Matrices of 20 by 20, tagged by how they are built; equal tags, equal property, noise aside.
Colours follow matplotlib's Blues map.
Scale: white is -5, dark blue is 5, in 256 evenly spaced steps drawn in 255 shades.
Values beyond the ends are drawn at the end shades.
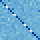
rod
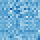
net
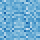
net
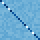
rod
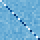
rod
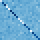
rod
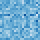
net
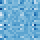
net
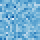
net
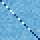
rod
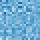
net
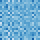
net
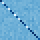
rod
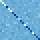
rod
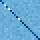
rod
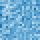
net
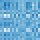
net
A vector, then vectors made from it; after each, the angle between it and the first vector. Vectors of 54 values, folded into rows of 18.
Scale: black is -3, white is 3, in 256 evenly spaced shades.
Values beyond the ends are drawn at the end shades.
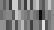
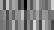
partly aligned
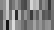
orthogonal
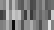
orthogonal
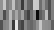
orthogonal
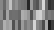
partly opposed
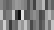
orthogonal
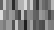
partly opposed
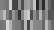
partly opposed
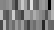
partly opposed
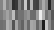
nearly opposite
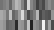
partly aligned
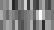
nearly opposite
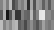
partly opposed
